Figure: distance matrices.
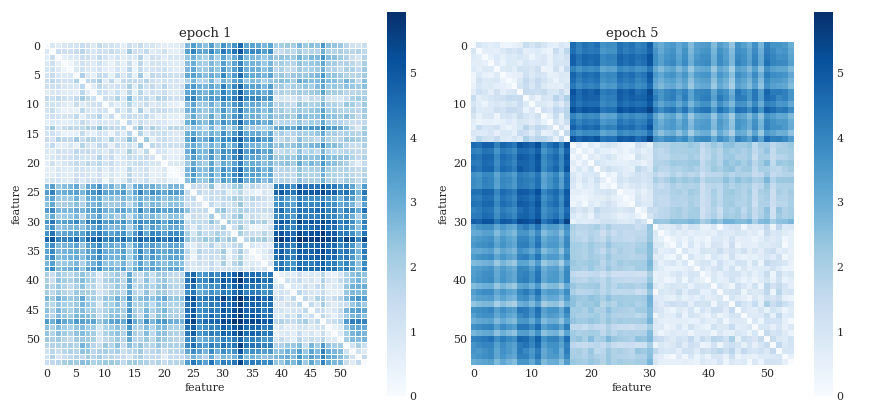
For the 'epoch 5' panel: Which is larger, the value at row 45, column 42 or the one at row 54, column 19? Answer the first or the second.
the second
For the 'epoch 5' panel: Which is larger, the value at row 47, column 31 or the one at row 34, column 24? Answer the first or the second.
the second
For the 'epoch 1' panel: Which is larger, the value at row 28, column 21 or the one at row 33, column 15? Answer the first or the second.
the second
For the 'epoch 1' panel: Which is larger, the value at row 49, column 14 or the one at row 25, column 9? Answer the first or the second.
the second
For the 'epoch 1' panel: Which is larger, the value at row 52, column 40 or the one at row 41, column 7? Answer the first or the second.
the first
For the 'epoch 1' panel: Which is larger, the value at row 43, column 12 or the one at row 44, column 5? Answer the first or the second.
the first
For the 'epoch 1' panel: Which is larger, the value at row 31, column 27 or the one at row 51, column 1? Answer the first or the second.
the second
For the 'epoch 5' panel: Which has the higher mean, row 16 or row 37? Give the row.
16
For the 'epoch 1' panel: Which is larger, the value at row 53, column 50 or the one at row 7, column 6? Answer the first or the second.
the first
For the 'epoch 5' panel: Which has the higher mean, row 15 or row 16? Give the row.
16
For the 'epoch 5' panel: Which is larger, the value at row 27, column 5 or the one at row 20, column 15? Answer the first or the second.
the first
